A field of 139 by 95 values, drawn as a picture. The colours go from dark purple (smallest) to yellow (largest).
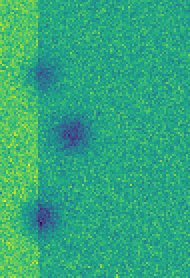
Ninth with the lowest average: centre. Seam: vertical, 20% of the way across, the left part higher. Stripes: none. Average level on the scale: 60%. Dips: three.
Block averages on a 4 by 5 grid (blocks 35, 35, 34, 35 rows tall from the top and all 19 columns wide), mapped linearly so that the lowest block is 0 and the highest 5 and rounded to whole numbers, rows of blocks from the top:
5 2 2 2 2 | 5 0 1 2 2 | 5 1 2 2 2 | 4 1 2 2 2
